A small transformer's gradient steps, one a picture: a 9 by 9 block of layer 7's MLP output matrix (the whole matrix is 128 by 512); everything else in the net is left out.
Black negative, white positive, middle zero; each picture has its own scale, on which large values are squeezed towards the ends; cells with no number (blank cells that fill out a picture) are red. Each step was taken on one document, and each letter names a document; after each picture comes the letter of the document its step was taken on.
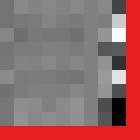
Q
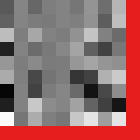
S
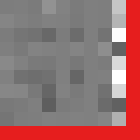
Q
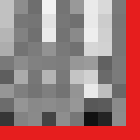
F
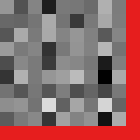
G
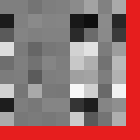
S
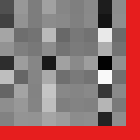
G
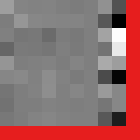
Q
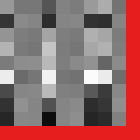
F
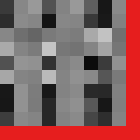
F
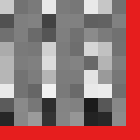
F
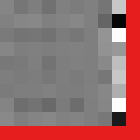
Q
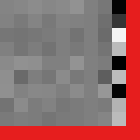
Q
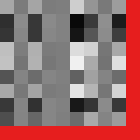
S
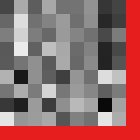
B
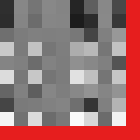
S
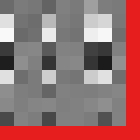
F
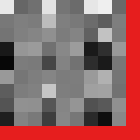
F
